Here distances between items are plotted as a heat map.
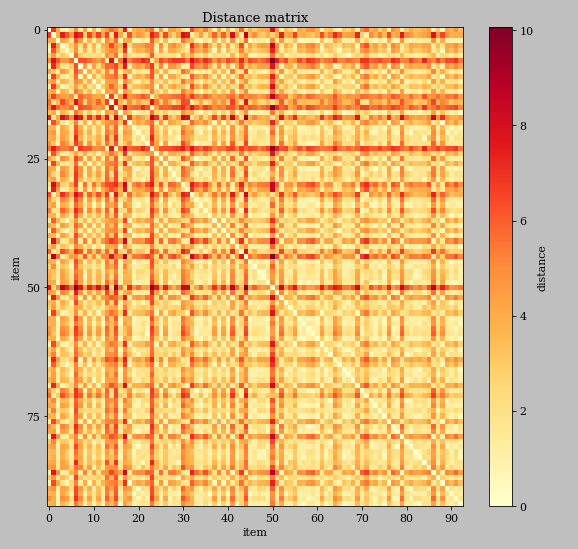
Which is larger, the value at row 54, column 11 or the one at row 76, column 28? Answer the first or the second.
the second
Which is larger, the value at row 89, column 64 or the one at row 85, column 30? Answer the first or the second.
the second
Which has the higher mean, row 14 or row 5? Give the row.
14
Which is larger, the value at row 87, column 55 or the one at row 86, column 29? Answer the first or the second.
the second
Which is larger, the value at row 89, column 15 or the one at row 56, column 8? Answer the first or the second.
the first
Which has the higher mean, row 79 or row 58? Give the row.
79
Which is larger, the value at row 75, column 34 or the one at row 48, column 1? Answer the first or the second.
the second
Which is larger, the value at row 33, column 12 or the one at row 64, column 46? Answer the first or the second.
the second
